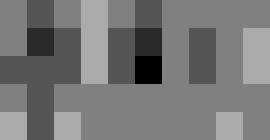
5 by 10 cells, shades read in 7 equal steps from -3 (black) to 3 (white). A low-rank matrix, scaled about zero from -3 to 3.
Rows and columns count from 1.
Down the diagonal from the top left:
0 -2 -1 0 0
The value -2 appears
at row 2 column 2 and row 2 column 6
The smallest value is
-3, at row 3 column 6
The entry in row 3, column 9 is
0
